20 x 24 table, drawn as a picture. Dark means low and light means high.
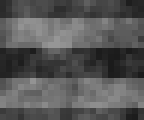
Grain: streaks across. Ninth with the lowest average: middle right. Stripes: horizontal, repeating 2 times.
